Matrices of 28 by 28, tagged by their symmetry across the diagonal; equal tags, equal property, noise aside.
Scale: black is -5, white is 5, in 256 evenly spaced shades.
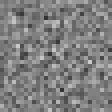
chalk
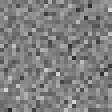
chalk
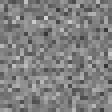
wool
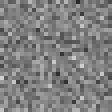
chalk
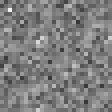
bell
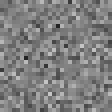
bell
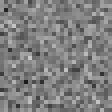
wool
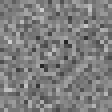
bell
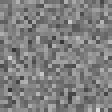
wool
